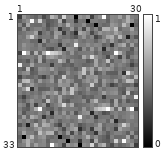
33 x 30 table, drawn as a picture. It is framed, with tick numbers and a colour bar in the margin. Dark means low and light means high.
Odd rows or columns: none. Seam: none. Stripes: none. Symmetry: a half turn. Grain: fine. Histogram: heavy tails on both sides. Slope: none.
